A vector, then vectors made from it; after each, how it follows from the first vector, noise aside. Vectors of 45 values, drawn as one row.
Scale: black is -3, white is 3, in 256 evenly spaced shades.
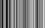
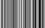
wrapped around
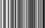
negated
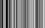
copied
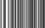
negated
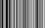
copied
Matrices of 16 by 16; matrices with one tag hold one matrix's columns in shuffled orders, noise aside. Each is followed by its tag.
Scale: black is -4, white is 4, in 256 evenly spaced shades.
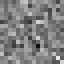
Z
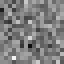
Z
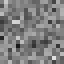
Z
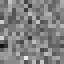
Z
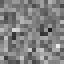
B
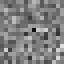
B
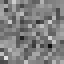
Z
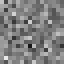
Z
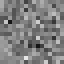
Z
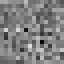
B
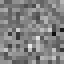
B
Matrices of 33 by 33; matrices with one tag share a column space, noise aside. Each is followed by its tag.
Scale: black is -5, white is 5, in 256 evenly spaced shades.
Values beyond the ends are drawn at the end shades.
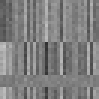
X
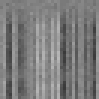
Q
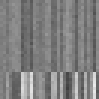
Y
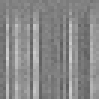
Q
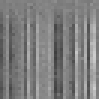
Q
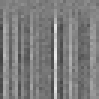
Q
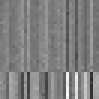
Y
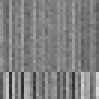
Y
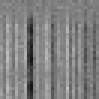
Q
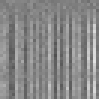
Q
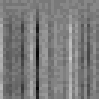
Q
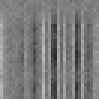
Q
